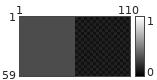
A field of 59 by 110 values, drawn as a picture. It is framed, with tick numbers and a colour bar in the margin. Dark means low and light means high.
The table splits into one row of 2 panels. Panel 1,1: low, flat. Panel 1,2: very low, checkered, faint in contrast.
